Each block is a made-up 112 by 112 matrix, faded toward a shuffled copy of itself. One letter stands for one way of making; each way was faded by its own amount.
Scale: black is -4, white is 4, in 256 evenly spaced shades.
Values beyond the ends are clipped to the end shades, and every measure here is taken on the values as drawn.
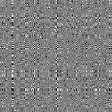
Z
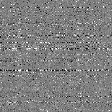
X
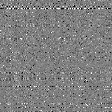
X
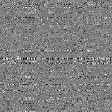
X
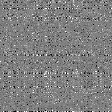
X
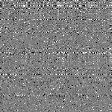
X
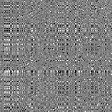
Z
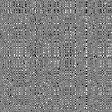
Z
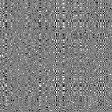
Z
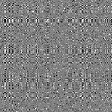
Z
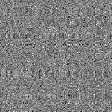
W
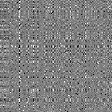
Z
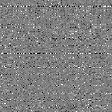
X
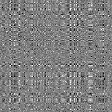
Z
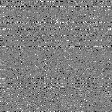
X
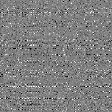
X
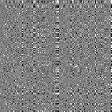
Z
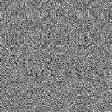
W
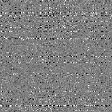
X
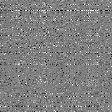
X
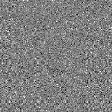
W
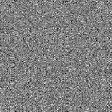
W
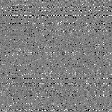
X
